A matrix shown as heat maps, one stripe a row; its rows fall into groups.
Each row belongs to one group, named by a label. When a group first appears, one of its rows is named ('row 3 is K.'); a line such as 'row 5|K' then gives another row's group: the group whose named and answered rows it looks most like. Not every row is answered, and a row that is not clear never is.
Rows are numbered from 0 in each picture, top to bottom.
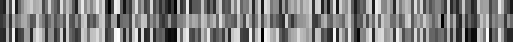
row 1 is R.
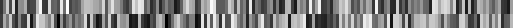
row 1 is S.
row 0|R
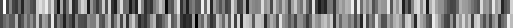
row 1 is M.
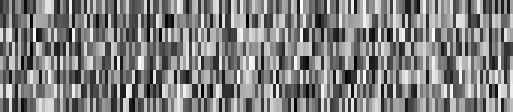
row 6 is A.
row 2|A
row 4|A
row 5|M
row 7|S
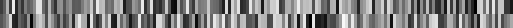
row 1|S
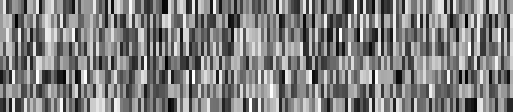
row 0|M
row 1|A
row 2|A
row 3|A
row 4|S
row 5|R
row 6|A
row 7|R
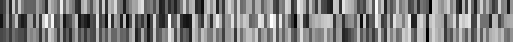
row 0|R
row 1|M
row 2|M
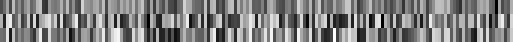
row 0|R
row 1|A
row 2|R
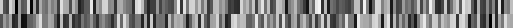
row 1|S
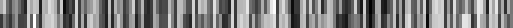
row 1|M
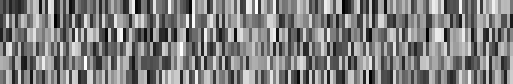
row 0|M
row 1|R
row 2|M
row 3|A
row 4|S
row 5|A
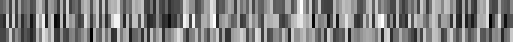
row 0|R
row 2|S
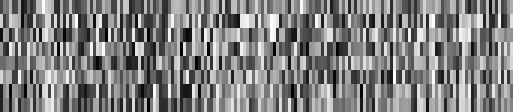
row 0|S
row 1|A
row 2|M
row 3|A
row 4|S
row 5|A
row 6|M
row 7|M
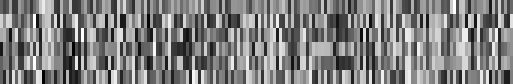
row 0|S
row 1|A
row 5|R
